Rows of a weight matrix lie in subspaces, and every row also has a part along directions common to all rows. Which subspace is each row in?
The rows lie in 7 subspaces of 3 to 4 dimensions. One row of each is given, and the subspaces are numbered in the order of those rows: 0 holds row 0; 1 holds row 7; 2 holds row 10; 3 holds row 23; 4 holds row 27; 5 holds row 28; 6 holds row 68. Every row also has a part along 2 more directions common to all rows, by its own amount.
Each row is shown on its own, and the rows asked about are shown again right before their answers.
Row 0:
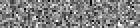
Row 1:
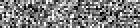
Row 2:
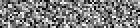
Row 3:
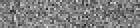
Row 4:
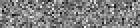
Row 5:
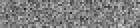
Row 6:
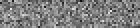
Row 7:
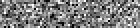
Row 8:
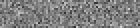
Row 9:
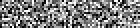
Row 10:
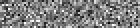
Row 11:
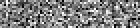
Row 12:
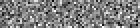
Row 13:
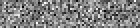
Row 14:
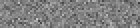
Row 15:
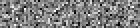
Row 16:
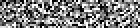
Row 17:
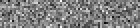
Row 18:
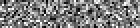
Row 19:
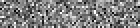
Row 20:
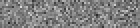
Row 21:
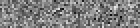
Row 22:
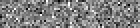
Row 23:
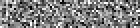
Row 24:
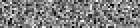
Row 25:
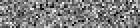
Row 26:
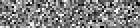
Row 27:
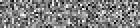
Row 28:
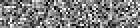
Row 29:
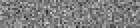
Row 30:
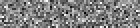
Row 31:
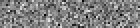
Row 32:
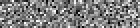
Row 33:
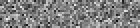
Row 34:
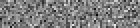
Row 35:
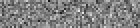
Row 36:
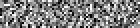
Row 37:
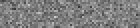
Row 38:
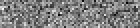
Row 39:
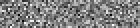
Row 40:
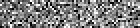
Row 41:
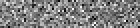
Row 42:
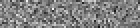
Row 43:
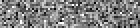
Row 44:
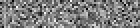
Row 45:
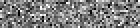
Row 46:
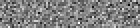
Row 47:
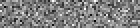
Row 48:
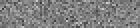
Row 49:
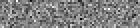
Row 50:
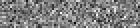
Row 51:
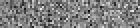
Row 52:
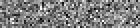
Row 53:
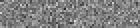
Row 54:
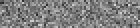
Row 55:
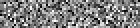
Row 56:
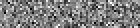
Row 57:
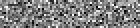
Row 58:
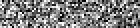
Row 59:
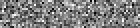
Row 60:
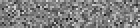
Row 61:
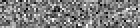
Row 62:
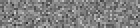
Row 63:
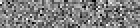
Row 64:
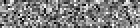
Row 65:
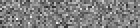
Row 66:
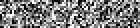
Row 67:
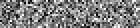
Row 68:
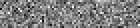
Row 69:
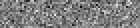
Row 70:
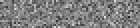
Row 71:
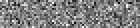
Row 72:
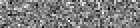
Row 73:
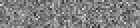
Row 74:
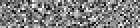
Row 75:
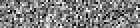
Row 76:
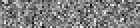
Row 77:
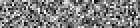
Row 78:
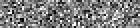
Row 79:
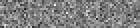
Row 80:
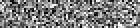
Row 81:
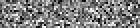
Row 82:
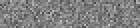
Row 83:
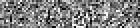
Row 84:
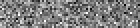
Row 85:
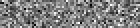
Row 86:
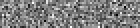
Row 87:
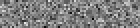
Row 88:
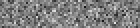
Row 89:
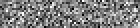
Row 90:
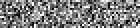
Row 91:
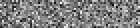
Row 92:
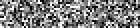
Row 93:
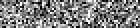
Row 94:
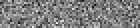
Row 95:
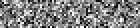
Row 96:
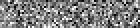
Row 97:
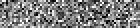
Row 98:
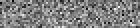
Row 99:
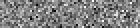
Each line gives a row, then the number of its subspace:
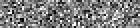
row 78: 5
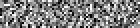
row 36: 0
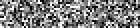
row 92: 3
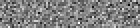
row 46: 5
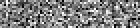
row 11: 3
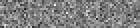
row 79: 1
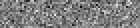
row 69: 6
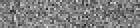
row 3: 5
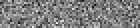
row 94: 4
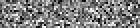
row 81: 1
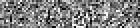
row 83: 5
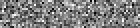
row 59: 2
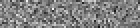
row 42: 6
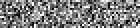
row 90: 6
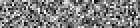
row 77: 2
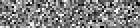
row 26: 3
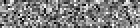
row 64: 2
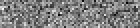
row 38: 4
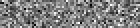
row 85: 0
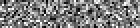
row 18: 2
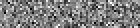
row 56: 3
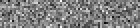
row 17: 5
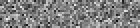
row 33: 1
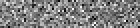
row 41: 5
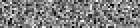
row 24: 0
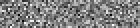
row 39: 2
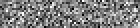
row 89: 4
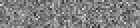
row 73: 4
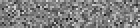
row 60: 4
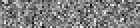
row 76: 0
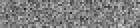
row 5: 0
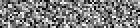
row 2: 3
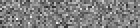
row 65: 1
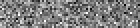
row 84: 1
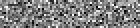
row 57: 3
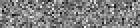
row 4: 2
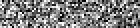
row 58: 1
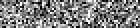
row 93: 6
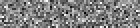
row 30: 3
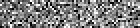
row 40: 3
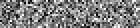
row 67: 5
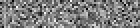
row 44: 4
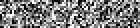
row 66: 1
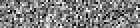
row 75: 5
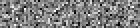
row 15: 0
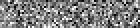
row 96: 4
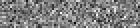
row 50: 6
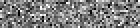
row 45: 6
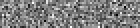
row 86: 1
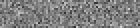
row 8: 6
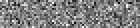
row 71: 1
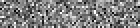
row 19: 6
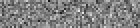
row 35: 2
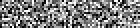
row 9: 1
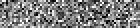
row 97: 3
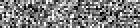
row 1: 1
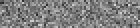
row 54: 2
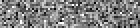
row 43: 1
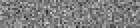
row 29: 6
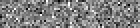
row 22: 1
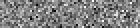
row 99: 2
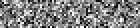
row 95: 0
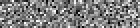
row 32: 2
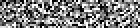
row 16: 5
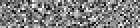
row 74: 5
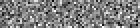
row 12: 2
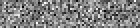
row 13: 6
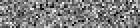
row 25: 4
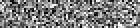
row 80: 0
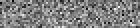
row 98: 4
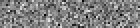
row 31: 5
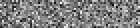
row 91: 3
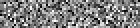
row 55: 0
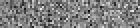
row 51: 5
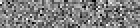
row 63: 3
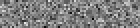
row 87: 2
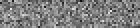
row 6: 4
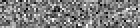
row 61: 5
